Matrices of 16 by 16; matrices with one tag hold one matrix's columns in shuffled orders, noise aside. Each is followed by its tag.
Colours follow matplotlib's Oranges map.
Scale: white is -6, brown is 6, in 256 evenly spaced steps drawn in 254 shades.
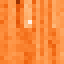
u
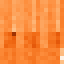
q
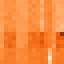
q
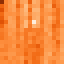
u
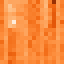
u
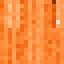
u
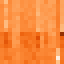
q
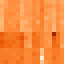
q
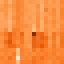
q
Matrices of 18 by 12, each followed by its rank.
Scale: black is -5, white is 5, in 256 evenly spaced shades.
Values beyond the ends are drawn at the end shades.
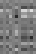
two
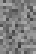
full rank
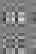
one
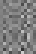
two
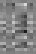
two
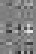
two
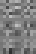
two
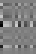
one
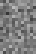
full rank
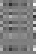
one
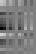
one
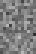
full rank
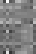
two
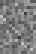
full rank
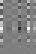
one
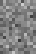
full rank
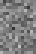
full rank
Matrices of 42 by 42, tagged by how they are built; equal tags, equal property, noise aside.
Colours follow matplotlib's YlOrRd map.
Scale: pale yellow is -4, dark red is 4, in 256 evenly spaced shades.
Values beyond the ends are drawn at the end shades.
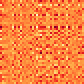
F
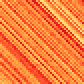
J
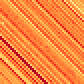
J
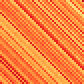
J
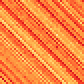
J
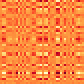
F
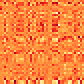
F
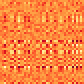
F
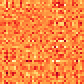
F
